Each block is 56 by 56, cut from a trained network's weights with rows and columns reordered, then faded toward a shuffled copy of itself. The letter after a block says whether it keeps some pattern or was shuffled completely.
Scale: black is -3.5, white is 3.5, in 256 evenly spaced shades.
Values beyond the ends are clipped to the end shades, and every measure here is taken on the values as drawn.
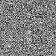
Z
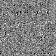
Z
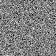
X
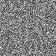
X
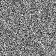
X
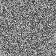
X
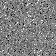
X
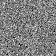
X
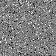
X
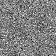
X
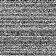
Z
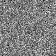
X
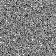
X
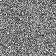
X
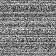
Z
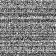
Z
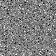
X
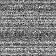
Z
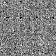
Z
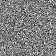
X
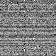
Z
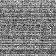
Z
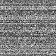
Z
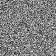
X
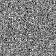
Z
